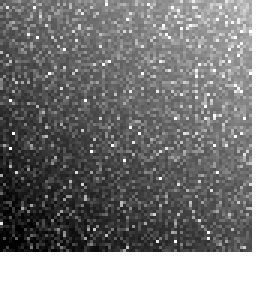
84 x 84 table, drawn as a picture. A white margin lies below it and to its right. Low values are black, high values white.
There are no regular stripes. The ninth with the lowest average is the bottom left. The top right is the ninth with the highest average. Values rise toward the top right. Neither half mirrors the other.
